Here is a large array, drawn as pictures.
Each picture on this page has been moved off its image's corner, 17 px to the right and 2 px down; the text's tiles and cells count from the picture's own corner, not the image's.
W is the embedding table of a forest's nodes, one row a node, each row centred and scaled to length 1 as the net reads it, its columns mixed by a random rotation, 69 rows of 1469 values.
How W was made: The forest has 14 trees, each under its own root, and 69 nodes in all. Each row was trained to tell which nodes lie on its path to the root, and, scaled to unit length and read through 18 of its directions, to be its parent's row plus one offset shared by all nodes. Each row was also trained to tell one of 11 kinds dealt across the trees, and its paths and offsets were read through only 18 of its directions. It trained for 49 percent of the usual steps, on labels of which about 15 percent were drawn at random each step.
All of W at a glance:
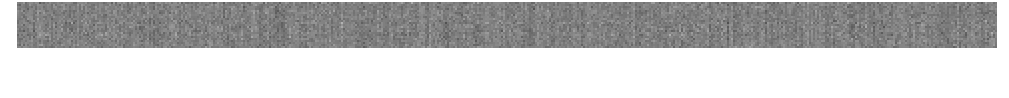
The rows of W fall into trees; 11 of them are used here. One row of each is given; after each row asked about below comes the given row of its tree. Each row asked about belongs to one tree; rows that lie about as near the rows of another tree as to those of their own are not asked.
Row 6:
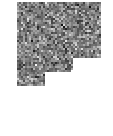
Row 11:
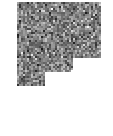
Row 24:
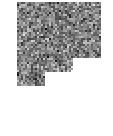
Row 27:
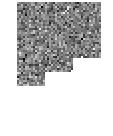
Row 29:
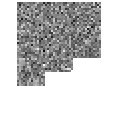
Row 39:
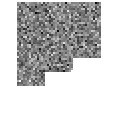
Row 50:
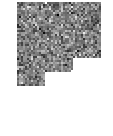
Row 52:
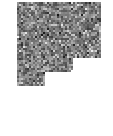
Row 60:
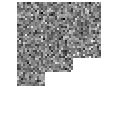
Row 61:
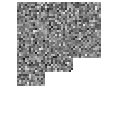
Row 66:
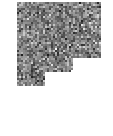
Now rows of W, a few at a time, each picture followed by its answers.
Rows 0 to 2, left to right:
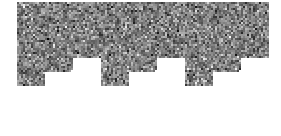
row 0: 39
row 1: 27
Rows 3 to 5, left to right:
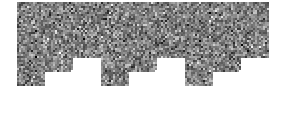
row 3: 11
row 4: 29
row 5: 52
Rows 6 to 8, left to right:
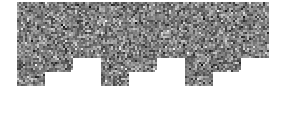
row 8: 39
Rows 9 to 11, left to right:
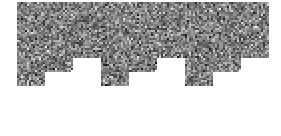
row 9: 29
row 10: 6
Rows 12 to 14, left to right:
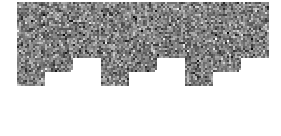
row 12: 52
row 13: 39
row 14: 60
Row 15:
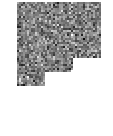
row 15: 6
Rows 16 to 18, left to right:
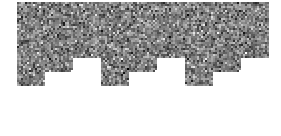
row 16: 66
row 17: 61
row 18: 52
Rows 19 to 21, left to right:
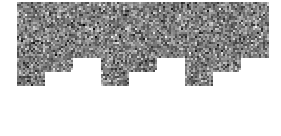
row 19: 11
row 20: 66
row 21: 11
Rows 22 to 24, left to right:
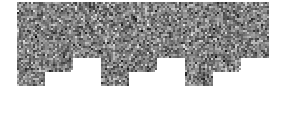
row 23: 39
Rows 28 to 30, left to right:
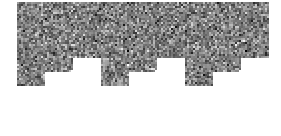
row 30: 24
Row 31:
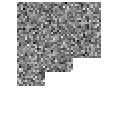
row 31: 27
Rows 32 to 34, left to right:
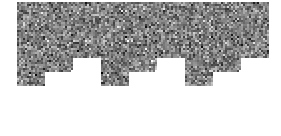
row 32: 24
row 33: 11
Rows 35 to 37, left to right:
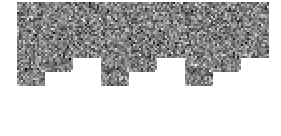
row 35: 52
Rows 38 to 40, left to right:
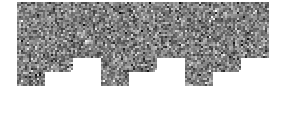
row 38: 24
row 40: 52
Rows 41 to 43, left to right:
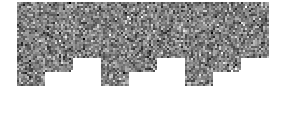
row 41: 60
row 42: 52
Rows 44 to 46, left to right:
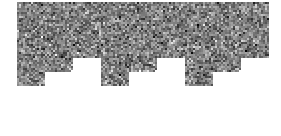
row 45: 24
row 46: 24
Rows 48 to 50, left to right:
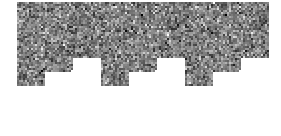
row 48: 61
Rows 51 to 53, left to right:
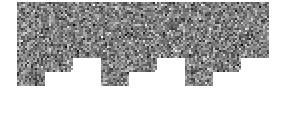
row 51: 24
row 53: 52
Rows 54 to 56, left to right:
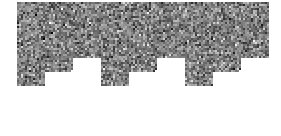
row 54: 24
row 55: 61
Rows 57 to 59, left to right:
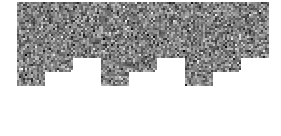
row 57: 27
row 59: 6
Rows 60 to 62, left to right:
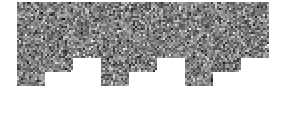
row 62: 39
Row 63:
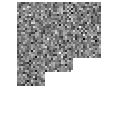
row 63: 11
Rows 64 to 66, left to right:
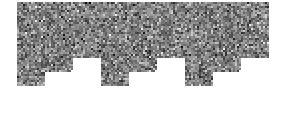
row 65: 60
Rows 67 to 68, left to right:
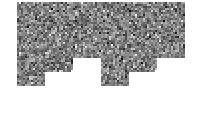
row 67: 39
